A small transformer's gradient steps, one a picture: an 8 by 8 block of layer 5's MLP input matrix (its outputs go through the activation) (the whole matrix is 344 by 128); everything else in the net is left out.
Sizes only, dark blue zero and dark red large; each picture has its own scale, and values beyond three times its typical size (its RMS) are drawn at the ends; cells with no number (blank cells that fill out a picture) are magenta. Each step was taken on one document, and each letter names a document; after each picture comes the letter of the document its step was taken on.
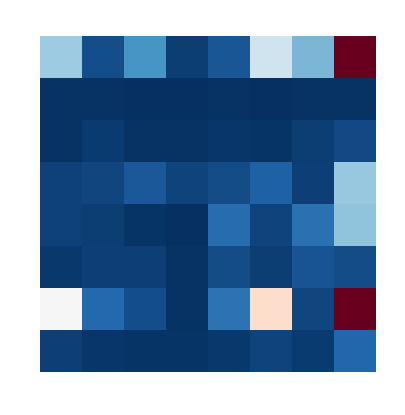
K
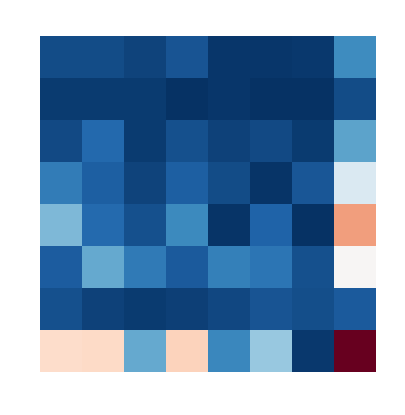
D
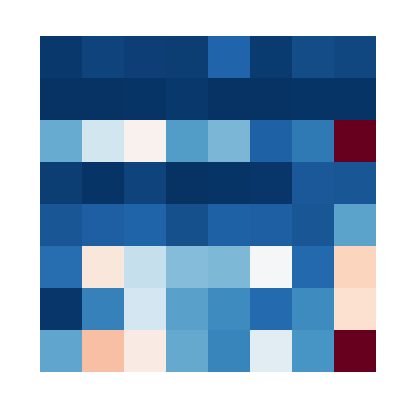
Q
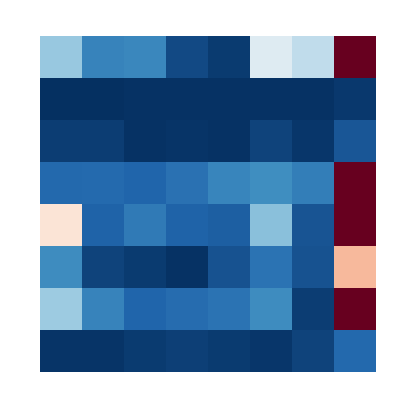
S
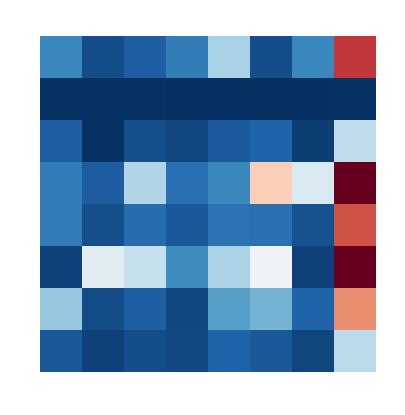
S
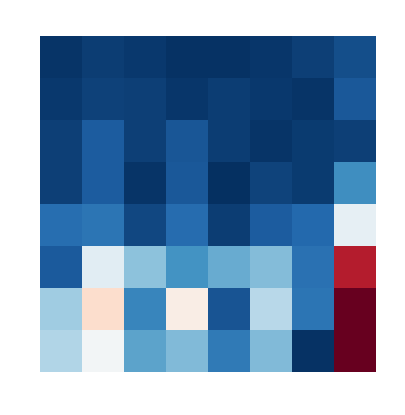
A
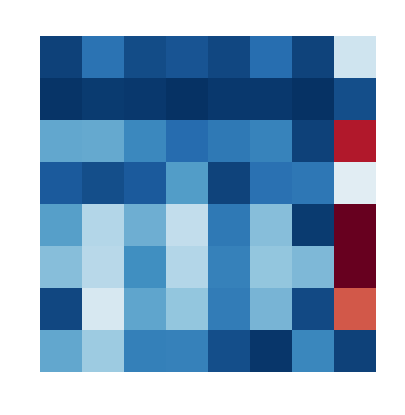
A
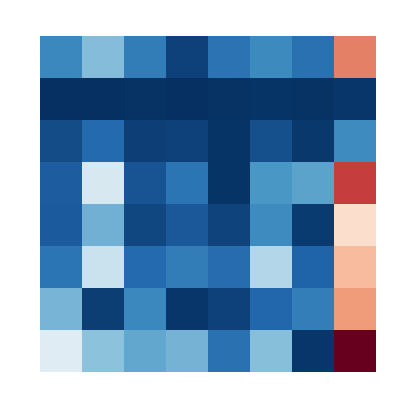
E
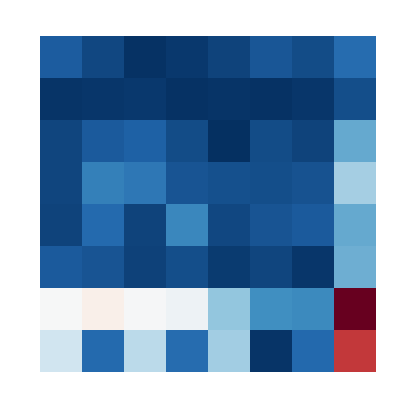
D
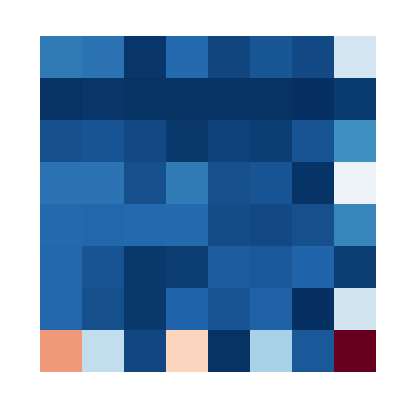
D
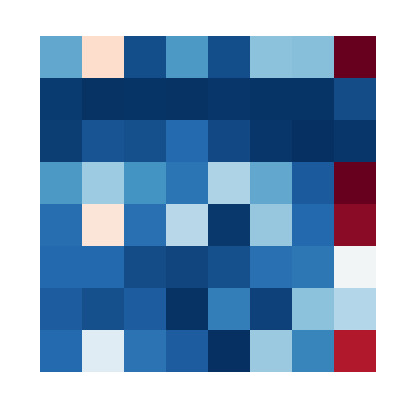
E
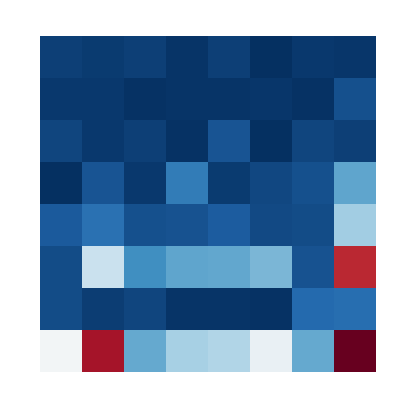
A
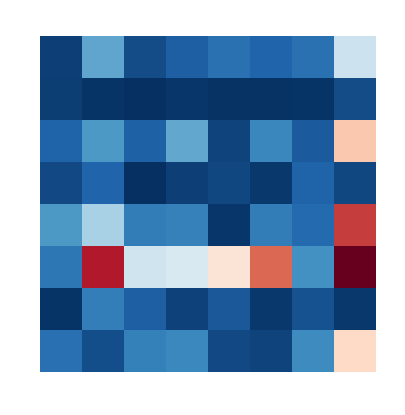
A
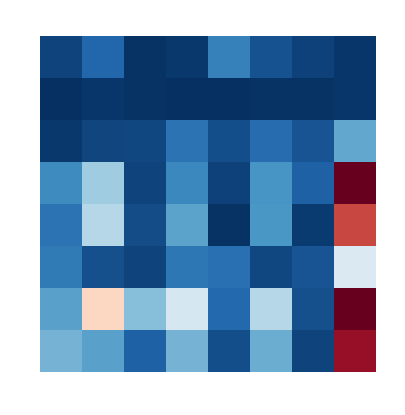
E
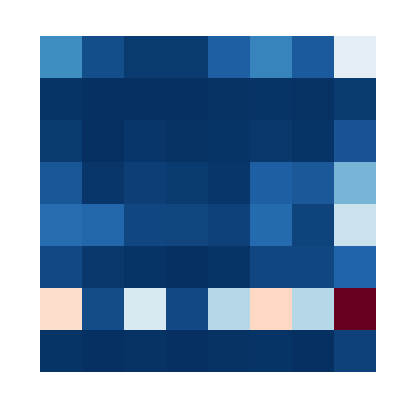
S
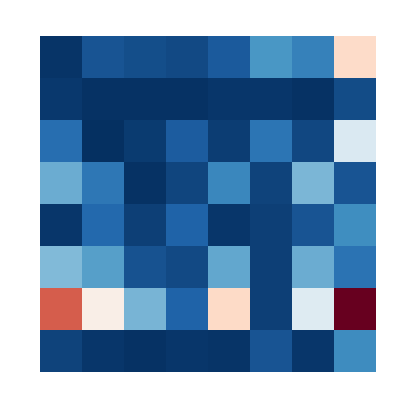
K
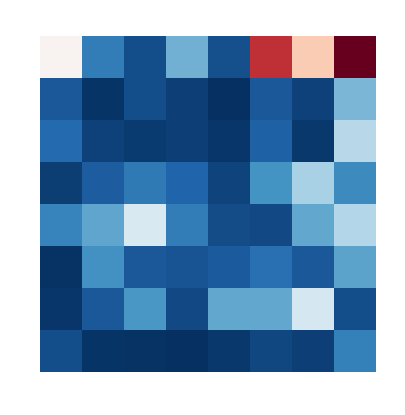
K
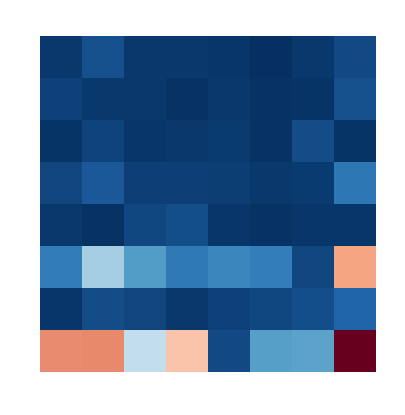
A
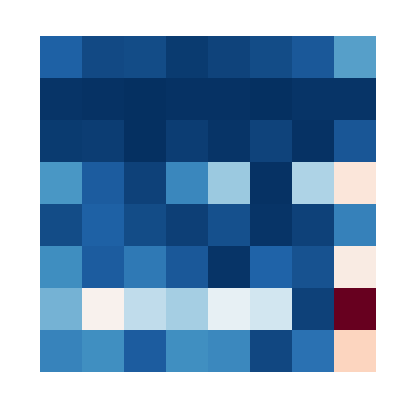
S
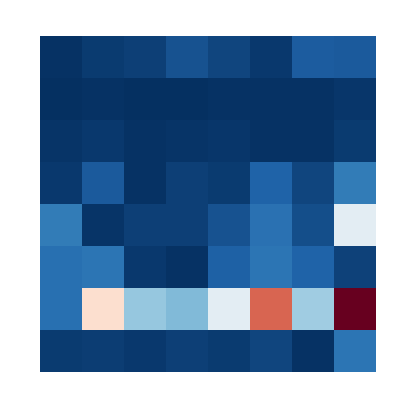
S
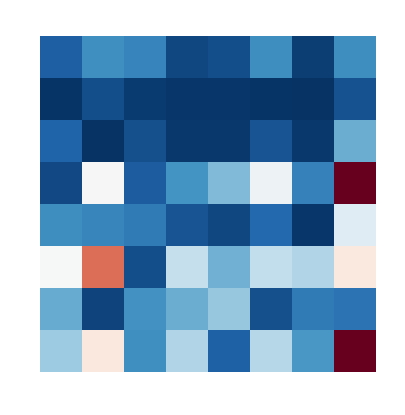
E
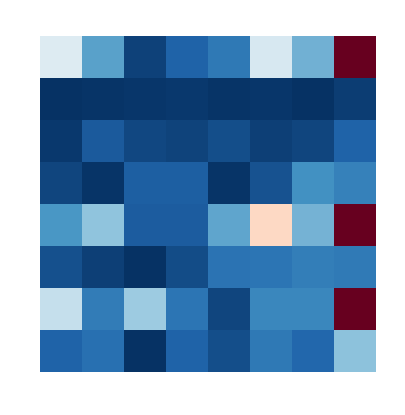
K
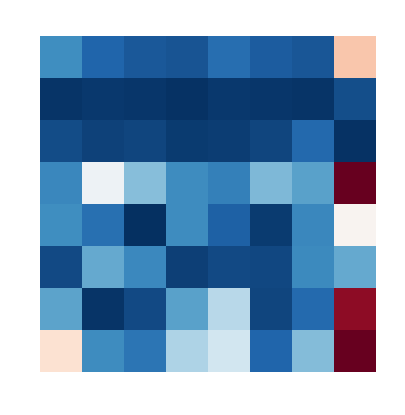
D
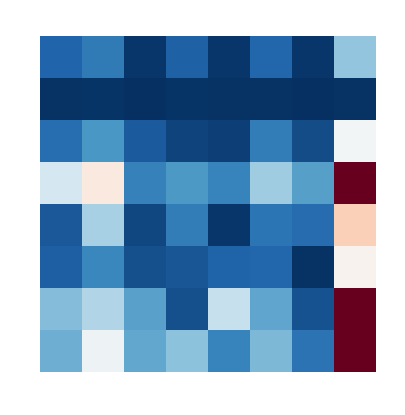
E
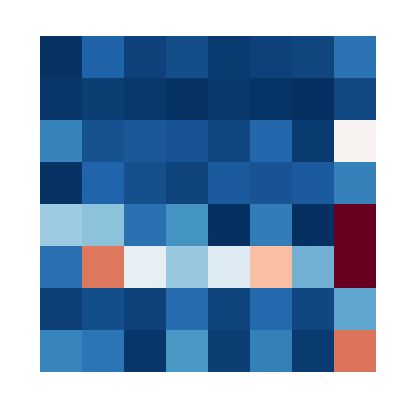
D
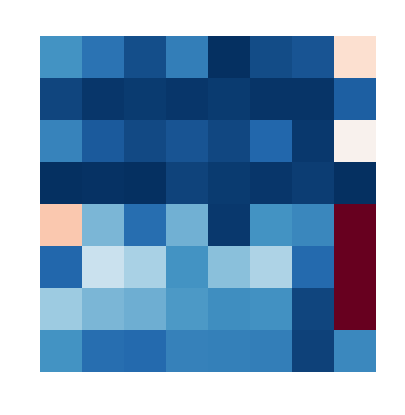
A
